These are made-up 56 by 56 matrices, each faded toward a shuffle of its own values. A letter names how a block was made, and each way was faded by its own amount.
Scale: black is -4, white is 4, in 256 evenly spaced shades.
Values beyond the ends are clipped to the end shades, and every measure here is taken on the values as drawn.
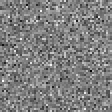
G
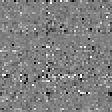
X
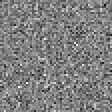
G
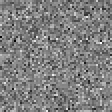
G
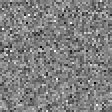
G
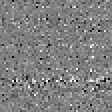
X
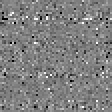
X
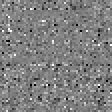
X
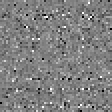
X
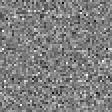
G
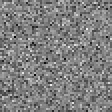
G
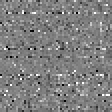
X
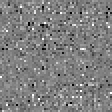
X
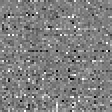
X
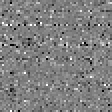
X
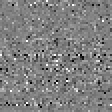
X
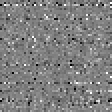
X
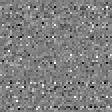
X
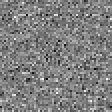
G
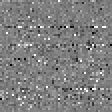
X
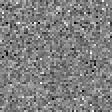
G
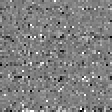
X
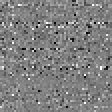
X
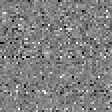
X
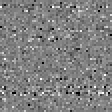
X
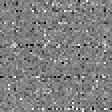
X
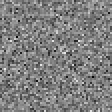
G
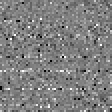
X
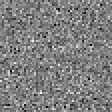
G
